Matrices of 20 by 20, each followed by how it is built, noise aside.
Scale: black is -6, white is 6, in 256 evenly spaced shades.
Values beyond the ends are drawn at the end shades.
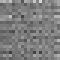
low rank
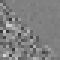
lower triangular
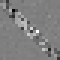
banded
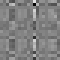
low rank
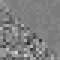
lower triangular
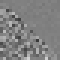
lower triangular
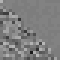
lower triangular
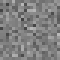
low rank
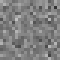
low rank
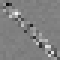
banded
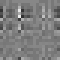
low rank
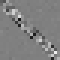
banded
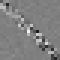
banded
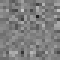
low rank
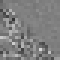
lower triangular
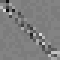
banded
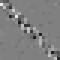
banded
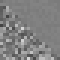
lower triangular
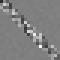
banded
